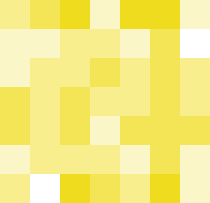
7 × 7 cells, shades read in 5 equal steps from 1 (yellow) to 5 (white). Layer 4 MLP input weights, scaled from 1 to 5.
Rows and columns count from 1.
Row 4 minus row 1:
-1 1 1 -1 2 1 -1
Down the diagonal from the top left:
3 4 3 3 2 2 4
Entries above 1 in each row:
4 7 7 7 7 7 5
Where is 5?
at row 2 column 7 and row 7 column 2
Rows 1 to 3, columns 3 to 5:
1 4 1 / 3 3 4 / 3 2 3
